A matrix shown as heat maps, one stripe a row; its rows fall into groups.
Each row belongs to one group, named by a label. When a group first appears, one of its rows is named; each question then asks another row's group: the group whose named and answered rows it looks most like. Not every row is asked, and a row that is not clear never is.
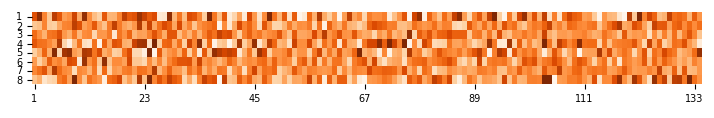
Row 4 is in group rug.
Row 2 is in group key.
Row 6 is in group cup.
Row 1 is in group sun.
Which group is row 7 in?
rug
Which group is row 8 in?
key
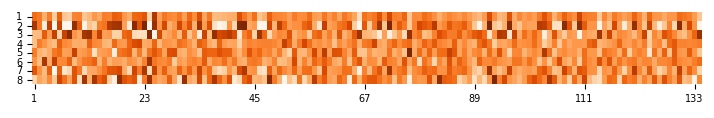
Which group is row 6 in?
rug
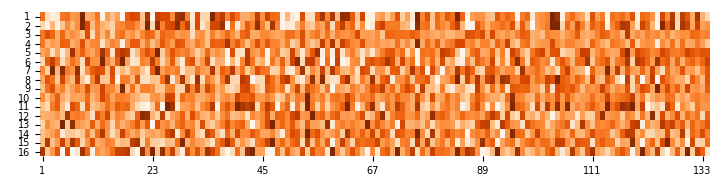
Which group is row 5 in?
key
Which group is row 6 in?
key
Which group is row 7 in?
rug
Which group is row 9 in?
key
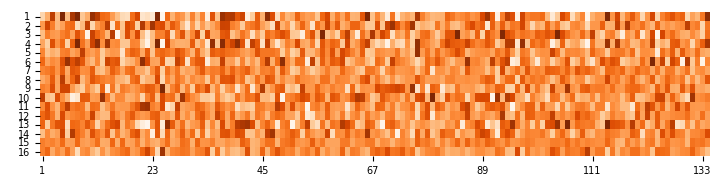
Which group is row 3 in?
cup
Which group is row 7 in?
sun
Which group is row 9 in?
rug
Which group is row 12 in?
sun
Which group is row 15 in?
cup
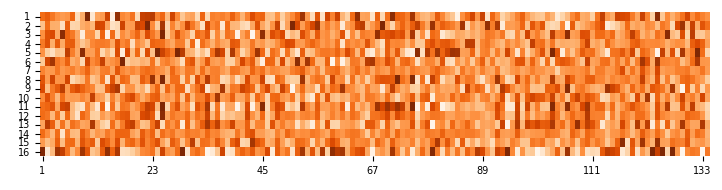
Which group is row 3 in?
rug
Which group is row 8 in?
rug
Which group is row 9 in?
sun
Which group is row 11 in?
rug
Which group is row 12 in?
rug
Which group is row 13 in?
sun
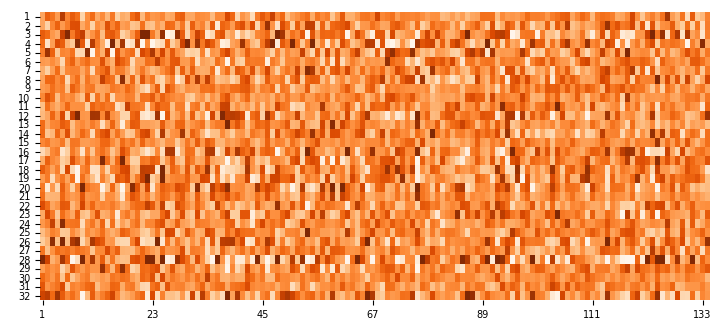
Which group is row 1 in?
rug
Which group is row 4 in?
cup
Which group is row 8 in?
key
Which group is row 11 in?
cup
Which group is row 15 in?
key
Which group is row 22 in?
sun
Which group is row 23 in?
cup
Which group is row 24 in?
rug
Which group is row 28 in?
sun
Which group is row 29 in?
key
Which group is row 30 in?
rug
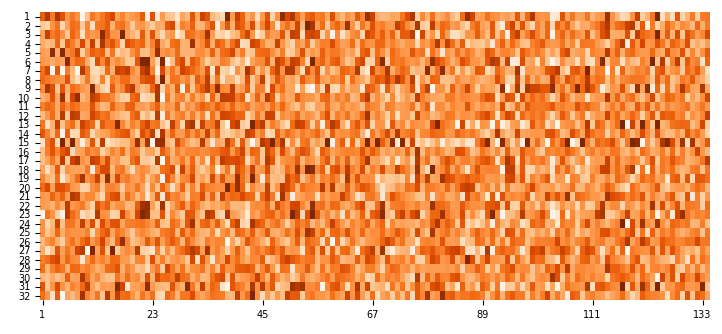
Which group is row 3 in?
key
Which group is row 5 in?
rug
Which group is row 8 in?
rug
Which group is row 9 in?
sun
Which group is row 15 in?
rug
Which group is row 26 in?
key
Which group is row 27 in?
cup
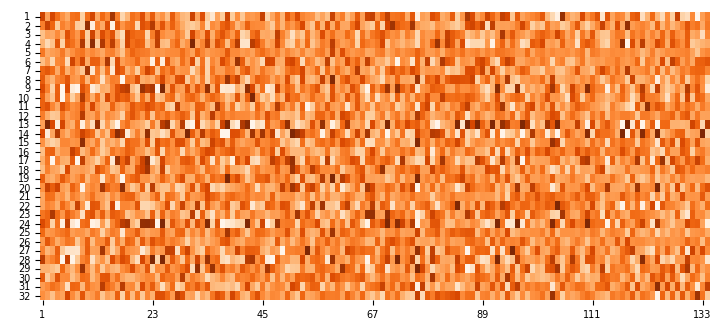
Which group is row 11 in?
sun
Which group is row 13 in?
cup
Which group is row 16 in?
sun
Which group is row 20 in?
key
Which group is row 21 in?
sun
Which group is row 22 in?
cup
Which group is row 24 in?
rug
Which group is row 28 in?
rug
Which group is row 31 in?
key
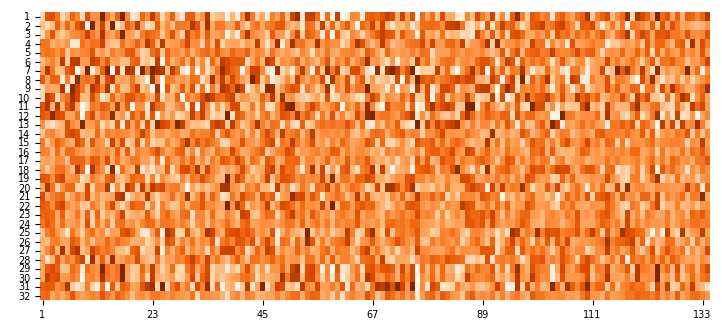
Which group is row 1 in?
key
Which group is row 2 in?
cup
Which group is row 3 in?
key
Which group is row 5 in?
sun
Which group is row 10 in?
sun
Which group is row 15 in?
cup
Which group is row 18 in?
cup
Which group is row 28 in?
cup
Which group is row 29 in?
key
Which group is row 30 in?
key
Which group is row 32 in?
key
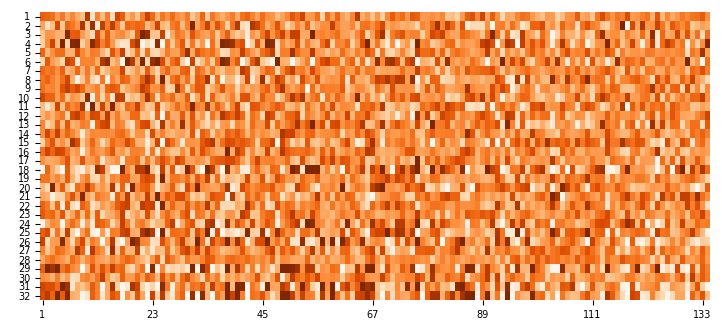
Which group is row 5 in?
cup
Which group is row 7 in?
cup
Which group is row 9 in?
sun
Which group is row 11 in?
cup
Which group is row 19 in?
rug
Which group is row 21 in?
key
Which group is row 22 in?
rug
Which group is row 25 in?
rug
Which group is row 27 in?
cup
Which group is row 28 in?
sun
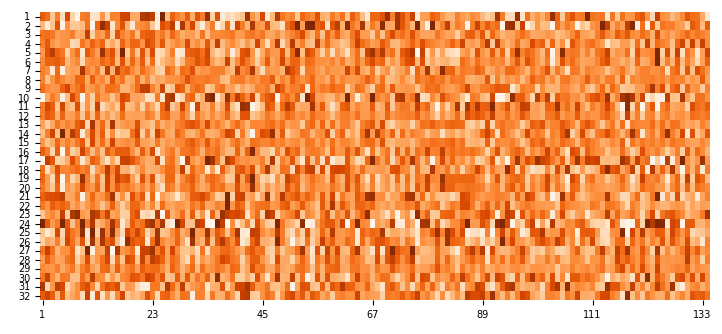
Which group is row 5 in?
key
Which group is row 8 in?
cup
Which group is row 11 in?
cup
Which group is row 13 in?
cup
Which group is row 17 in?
sun
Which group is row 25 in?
cup
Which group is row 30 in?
sun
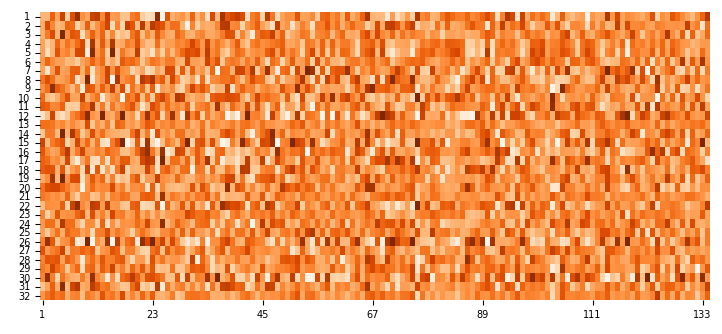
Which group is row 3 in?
rug
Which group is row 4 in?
cup
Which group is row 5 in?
cup
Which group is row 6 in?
sun
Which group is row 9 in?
key
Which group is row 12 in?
key
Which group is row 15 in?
cup
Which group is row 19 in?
rug
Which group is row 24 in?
rug
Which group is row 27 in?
sun
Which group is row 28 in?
key
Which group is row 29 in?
key
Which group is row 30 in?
sun
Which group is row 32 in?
key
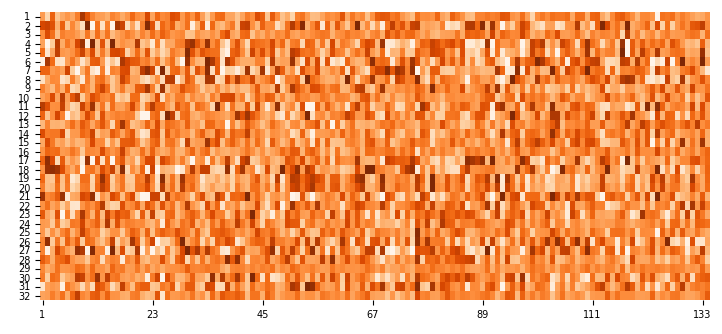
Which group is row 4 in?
cup
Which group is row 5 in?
cup
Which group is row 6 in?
sun
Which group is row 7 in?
rug
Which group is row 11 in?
sun
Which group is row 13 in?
key
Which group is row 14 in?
sun
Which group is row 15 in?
sun
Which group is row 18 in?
key
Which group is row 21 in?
sun
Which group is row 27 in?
cup
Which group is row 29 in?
cup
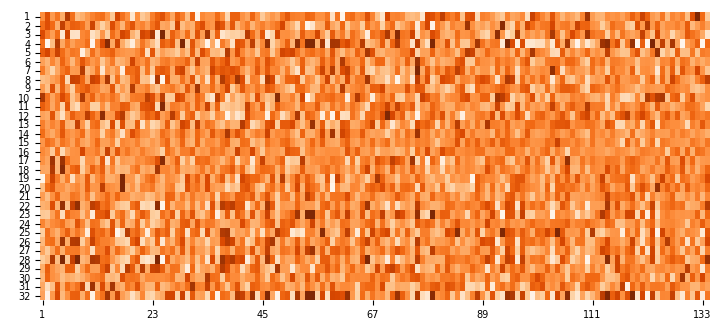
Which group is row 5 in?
key
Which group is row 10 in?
sun
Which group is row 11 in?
rug
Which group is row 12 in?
key
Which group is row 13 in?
cup
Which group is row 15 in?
cup
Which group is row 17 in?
rug
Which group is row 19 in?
key
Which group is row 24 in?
cup
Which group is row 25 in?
cup
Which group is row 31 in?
cup
